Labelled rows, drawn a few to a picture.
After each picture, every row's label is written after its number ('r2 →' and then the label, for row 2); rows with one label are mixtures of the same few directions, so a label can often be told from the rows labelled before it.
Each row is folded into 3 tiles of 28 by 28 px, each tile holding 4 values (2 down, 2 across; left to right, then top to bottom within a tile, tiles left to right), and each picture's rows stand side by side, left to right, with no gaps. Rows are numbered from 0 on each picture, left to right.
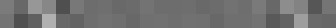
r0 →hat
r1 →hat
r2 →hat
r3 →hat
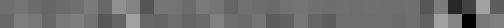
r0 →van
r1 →hat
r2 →hat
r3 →van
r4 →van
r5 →hat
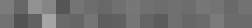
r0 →hat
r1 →van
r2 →hat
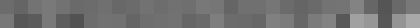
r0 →van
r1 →hat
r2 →hat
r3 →van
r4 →van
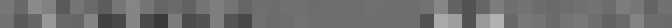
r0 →hat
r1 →van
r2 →van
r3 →hat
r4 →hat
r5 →van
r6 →van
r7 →hat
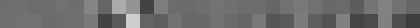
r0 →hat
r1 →hat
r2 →van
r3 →van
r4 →van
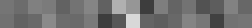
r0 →hat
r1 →hat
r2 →hat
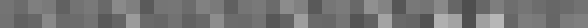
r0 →hat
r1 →hat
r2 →hat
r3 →hat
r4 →hat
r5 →van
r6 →van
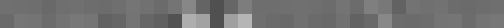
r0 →van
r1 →van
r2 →van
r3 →van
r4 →hat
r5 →van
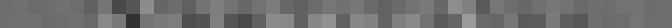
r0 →hat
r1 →hat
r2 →van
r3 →van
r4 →van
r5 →hat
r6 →van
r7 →hat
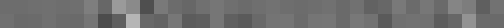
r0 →van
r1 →hat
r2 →van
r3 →van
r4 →hat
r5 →hat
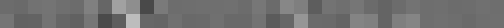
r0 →van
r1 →hat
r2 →van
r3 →hat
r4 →van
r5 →hat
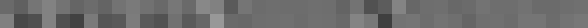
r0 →van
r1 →van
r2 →hat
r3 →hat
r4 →hat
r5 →hat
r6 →van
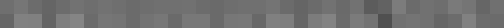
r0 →van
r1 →van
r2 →van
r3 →van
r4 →hat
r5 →hat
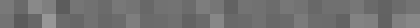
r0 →hat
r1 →hat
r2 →hat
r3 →hat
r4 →van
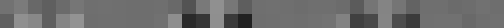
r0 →van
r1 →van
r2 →van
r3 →van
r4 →van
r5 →hat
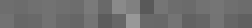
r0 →van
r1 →hat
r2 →van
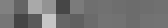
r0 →hat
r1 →van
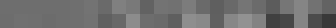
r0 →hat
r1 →hat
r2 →van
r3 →van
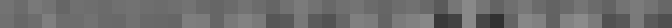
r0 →hat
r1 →van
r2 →van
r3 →van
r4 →van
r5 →van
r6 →van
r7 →van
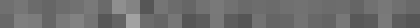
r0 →van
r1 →hat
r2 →van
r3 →van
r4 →van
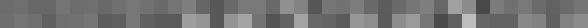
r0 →hat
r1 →van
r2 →van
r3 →hat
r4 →van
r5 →hat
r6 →van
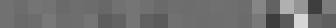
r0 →hat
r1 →van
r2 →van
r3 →hat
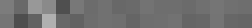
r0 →hat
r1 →hat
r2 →van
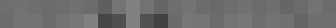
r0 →van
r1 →van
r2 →van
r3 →hat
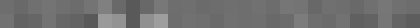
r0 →van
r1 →van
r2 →hat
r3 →hat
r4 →van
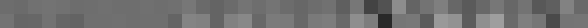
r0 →van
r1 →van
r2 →van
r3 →van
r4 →hat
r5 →van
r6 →hat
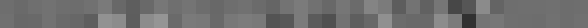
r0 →van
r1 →van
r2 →van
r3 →van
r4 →hat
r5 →hat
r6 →hat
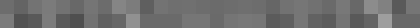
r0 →van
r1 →hat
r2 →van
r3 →van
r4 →hat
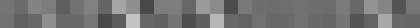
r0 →hat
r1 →hat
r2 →hat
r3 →van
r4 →hat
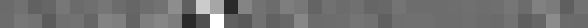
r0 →hat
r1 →van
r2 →hat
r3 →hat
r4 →hat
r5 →van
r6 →hat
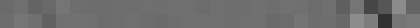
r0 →hat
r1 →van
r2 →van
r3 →hat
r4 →hat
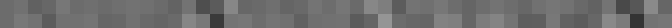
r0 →hat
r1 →van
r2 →hat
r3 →hat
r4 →hat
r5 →van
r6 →van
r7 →hat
